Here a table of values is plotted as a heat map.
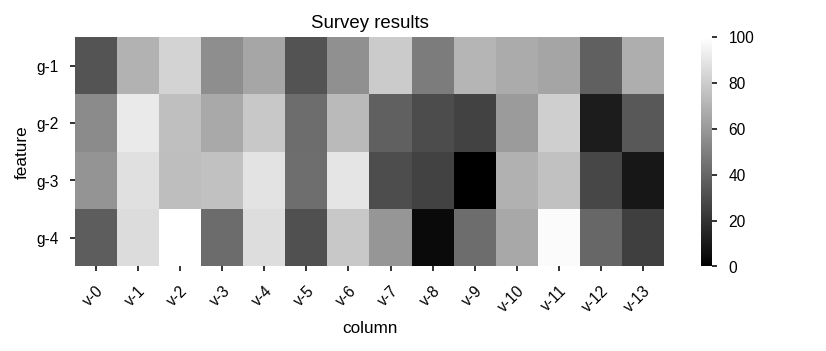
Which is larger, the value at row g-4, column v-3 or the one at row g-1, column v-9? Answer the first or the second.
the second
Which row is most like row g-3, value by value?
g-2
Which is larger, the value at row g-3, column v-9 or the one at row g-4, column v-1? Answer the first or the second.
the second
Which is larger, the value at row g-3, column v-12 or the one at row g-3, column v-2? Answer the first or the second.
the second
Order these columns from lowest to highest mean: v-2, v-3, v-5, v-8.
v-8, v-5, v-3, v-2
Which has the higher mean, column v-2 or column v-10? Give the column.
v-2
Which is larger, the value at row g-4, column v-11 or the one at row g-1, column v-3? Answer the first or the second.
the first
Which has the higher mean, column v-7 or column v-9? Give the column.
v-7
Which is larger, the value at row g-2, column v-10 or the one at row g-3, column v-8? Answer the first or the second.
the first
